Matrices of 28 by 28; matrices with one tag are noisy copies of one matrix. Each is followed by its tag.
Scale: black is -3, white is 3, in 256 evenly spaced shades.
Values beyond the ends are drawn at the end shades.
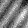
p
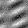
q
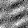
q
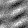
q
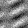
q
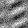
q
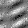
q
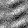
q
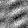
q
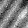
p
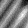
p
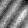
p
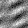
q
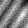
p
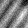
p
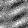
q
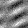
q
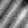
p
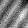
p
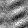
q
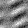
q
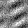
q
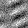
q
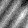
p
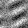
q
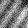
p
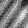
p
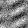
q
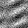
q
